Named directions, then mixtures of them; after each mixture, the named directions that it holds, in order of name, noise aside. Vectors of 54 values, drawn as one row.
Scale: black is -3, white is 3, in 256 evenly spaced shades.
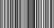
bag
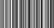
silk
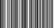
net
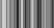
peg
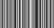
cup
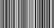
bag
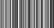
silk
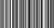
silk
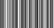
net, silk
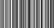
silk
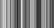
cup, peg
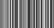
bag, silk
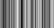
bag, peg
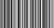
silk
